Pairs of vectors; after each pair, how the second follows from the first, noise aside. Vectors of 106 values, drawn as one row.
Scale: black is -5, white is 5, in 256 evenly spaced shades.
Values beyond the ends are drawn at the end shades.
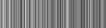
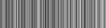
reversed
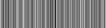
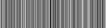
reversed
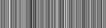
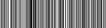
scaled up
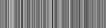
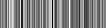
scaled up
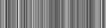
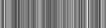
reversed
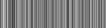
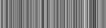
wrapped around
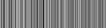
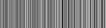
reversed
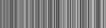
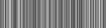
wrapped around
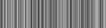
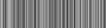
reversed
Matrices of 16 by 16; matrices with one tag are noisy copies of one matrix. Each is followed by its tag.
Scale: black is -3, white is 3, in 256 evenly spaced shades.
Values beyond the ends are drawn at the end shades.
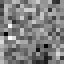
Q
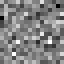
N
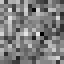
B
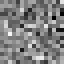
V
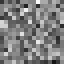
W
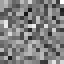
V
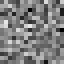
V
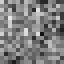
B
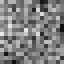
B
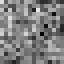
B
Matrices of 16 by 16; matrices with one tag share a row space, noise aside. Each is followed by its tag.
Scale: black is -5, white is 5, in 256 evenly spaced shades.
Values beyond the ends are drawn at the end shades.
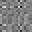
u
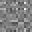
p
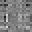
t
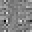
t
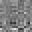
p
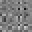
u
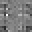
t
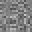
p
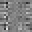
t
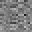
p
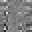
t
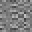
p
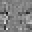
t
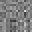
p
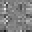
t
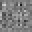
u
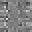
t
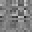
p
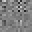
u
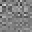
u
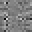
t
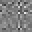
u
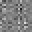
u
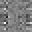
t
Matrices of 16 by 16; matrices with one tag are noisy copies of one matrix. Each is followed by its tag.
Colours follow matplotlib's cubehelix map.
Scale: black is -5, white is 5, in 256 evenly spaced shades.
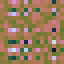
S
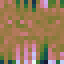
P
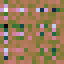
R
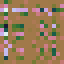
R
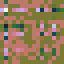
R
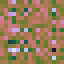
S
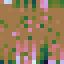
P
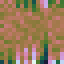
P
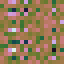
S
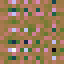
S
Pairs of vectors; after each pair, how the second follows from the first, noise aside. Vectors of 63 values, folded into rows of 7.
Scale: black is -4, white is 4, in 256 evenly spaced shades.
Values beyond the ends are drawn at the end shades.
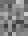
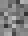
sign-scrambled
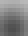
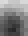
scaled up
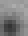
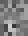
sign-scrambled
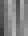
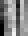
scaled up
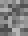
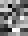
scaled up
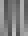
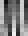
scaled up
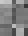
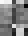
scaled up
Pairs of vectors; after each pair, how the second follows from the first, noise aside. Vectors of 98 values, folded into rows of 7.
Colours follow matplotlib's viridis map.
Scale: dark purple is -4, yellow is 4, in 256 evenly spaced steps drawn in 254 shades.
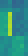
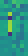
sign-scrambled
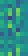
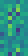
sign-scrambled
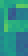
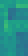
shrunk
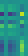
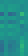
shrunk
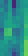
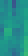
shrunk
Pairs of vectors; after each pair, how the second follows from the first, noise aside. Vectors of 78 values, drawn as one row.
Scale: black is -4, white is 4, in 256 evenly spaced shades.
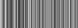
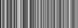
sign-scrambled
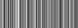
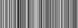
sign-scrambled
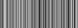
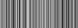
wrapped around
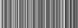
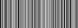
sign-scrambled
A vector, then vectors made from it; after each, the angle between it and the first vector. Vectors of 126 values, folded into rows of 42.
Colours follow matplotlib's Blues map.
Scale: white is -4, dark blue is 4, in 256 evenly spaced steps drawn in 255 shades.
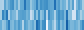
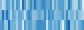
partly aligned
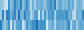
partly aligned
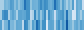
nearly parallel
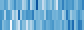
orthogonal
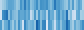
nearly parallel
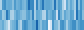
orthogonal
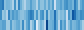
nearly opposite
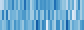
nearly parallel
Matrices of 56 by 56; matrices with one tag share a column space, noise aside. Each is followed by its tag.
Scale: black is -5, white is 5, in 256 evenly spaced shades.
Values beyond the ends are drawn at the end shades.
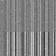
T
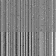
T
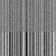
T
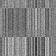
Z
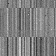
Z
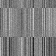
Z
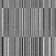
Z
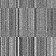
Z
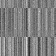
Z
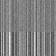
T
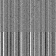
T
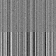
T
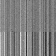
T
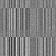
Z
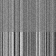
T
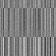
Z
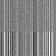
T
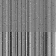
T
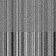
T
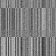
Z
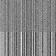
T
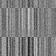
Z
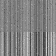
T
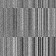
Z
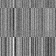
Z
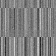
Z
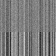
T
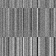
Z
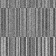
Z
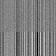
T
